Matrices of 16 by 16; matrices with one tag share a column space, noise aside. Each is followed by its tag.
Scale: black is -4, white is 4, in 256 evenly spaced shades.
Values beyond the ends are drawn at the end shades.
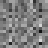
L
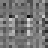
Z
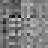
Z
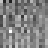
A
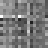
Z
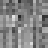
A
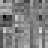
A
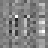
Z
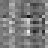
Z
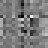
Z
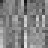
A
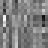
A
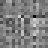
Z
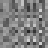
L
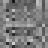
L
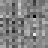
Z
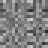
L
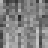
A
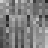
A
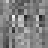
A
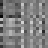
Z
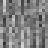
A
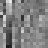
A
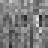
A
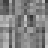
A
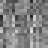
A
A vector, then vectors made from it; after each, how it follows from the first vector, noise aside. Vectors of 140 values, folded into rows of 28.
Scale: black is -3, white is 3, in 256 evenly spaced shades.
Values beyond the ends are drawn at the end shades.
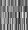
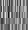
reversed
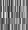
reversed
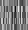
wrapped around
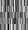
wrapped around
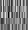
reversed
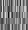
reversed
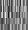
reversed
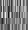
reversed
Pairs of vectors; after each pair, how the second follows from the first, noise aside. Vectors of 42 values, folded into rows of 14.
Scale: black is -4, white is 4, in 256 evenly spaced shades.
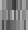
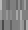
partly zeroed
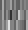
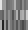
shuffled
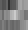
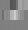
partly zeroed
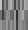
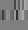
partly zeroed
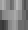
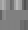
partly zeroed
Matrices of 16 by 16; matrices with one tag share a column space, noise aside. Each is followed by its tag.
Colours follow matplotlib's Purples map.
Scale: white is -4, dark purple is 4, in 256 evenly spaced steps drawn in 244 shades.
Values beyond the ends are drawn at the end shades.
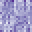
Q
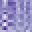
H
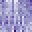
Q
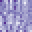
Q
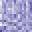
H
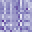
H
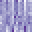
Q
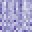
H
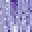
Q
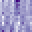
Q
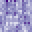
Q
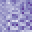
H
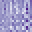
H
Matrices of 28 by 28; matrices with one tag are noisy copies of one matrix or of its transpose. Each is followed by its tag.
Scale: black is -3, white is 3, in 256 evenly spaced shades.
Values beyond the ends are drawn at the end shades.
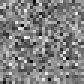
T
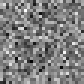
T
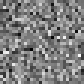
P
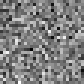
P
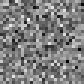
T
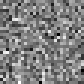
P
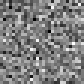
P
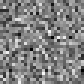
P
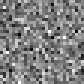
P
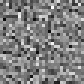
P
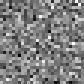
P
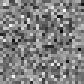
T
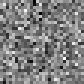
T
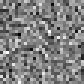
P
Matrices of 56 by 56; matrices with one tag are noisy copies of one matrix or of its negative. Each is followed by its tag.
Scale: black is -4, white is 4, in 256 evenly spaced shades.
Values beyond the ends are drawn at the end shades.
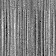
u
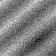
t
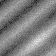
t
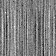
u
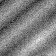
t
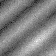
t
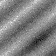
t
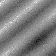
t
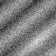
t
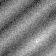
t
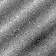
t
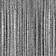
u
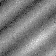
t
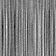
u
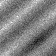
t
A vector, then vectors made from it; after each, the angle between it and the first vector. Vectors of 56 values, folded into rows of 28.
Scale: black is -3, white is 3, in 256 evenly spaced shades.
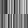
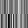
partly aligned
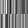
partly opposed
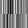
partly opposed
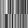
nearly opposite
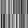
orthogonal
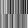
nearly opposite
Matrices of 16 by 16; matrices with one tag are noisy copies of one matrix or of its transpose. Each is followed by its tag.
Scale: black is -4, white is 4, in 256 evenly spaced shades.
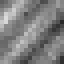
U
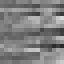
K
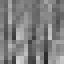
K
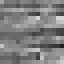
K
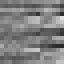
K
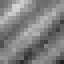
U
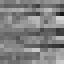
K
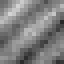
U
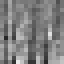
K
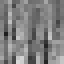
K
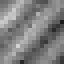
U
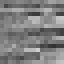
K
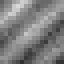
U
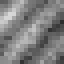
U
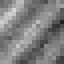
U
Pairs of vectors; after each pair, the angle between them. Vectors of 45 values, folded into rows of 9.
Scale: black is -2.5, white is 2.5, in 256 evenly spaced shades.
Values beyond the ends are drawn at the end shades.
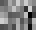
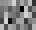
orthogonal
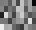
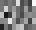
nearly opposite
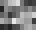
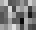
partly opposed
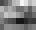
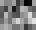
partly opposed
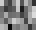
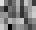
nearly parallel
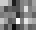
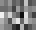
partly aligned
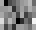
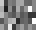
partly aligned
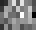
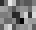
orthogonal
